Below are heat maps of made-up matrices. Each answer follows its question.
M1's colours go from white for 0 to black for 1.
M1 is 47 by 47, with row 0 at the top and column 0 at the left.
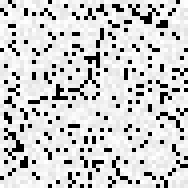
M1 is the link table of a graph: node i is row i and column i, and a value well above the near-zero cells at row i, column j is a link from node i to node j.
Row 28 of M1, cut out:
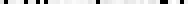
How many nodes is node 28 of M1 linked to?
8
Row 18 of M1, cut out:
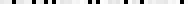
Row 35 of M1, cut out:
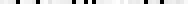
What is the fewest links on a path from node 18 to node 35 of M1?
1
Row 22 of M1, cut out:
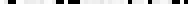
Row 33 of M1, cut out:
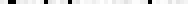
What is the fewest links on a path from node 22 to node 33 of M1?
2
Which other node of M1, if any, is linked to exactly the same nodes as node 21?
node 23
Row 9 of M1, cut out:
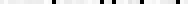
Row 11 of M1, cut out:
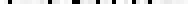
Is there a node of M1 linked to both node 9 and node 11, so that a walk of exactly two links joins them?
yes
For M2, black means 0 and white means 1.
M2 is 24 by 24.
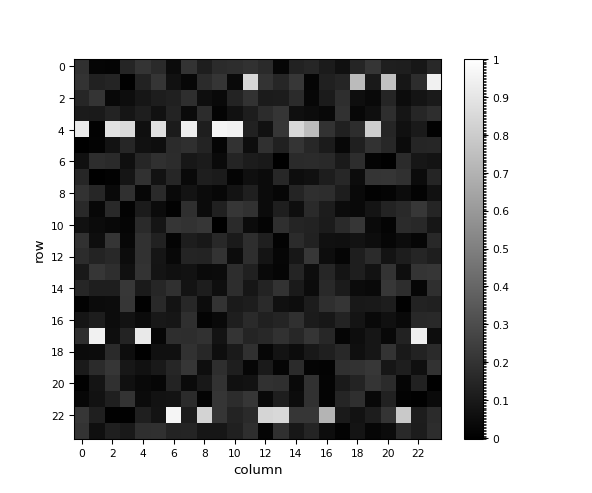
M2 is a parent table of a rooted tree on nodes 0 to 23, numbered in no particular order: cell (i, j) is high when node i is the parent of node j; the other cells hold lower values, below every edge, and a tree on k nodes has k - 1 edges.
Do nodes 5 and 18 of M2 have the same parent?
no
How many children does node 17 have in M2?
3
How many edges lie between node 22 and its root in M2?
1
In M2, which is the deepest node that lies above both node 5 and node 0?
4
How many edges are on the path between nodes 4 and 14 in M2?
1
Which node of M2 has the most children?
4
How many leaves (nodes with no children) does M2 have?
20
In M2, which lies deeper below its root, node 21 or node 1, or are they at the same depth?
node 21
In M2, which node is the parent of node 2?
4
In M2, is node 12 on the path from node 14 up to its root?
no
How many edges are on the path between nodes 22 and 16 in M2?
1
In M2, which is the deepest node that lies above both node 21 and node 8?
22
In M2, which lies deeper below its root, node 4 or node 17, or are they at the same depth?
node 4
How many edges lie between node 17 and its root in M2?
0
